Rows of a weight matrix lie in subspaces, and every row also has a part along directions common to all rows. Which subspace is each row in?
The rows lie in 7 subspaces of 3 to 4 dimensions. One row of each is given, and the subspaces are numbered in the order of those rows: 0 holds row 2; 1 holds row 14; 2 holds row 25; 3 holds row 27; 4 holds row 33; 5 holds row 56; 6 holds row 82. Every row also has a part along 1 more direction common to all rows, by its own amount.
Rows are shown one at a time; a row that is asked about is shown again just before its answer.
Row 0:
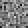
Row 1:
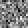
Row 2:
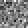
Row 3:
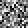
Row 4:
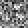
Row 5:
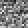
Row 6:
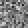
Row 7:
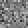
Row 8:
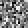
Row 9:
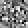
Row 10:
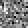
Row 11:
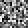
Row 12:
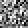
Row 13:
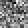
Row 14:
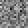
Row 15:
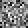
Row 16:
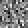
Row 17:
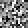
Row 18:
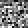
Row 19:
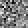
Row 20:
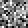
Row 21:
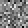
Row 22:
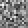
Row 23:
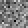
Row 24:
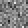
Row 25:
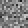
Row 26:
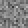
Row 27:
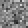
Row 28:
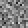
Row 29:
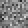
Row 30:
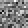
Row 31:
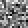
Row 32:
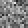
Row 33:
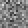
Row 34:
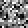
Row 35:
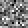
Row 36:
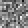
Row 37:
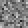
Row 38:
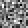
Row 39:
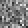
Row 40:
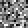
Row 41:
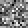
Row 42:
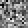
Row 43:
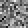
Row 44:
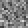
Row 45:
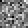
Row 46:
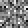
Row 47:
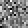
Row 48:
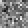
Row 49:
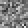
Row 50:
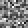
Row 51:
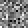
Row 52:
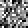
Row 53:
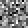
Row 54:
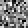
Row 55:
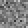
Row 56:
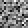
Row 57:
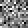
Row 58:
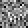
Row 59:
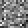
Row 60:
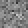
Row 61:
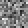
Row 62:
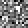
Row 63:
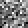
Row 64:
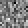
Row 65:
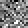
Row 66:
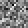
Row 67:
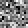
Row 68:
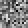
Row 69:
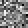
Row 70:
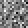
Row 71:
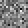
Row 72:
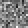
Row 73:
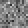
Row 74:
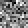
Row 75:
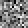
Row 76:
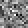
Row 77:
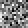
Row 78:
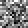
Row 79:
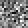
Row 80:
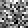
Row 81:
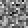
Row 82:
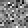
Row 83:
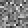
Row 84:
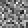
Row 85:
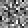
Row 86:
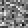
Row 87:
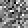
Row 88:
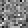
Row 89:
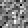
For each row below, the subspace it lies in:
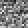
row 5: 5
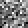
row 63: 3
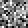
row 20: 0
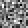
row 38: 3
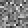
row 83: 0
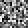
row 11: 5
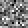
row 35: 2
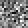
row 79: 0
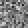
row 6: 2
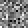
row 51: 4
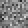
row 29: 2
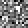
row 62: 5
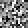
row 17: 2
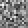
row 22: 4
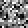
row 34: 4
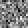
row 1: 6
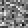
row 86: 2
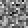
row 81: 3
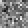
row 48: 6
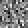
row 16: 3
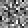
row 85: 3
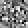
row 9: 5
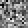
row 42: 4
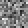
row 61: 1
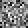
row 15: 6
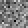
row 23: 0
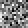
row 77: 2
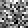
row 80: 3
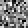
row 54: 0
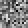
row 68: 1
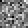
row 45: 6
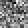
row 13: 5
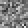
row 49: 6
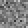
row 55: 0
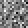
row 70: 6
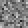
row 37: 0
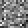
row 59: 2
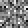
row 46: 1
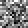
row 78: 3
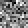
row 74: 5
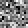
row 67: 5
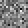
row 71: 1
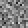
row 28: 5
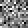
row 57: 4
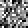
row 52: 0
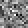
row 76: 4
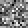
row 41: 2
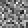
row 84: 5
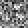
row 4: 4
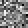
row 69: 2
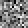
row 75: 1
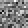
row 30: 5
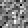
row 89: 3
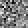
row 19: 0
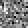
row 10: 6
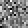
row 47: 4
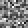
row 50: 1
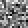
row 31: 3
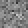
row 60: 4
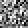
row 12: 6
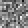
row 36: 6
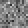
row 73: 6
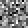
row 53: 3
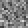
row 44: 0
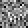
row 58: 6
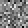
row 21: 1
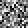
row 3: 1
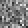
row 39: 3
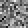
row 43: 2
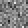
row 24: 1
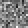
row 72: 6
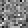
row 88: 2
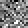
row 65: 3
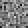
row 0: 6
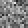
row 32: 5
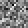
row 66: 1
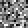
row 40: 0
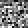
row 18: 5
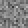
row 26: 1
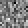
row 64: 1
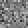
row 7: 0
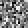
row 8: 2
